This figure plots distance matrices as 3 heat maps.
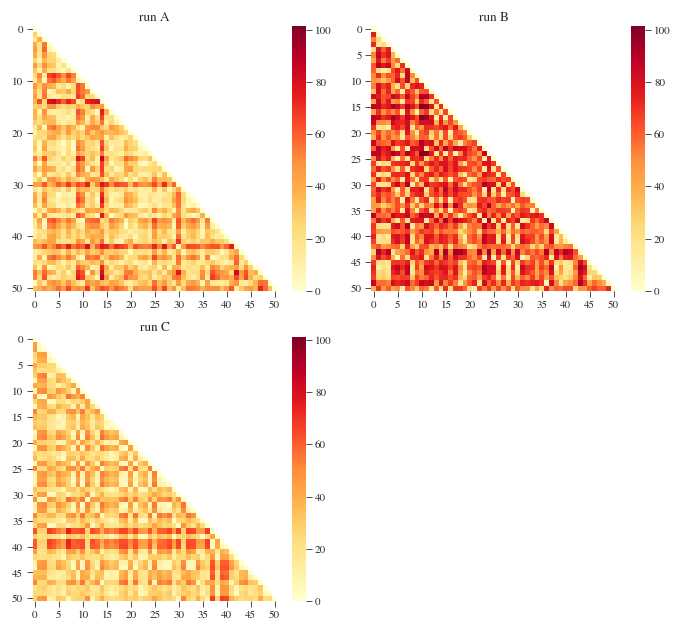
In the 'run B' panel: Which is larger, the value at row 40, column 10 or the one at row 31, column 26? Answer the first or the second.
the second
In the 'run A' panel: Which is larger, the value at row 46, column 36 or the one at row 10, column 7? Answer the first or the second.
the second
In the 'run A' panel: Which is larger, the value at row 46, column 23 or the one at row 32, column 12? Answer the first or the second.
the second
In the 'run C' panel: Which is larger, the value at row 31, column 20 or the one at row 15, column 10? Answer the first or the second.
the second
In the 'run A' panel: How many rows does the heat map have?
51
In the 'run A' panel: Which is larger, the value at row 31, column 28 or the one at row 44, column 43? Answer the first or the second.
the second
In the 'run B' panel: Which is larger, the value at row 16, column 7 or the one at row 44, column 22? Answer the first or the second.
the first
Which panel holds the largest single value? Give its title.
run B
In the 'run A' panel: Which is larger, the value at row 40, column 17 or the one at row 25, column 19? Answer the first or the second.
the second
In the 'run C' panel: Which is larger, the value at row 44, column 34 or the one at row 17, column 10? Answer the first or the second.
the first
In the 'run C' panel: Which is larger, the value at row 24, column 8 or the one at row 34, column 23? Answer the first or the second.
the second
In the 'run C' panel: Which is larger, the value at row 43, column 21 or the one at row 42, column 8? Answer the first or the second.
the second
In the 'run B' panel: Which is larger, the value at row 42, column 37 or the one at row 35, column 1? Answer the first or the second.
the second
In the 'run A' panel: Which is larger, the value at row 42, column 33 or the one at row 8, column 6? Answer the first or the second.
the first
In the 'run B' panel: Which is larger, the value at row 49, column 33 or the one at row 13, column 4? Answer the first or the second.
the second
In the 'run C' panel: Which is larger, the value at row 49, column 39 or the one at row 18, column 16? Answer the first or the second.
the first
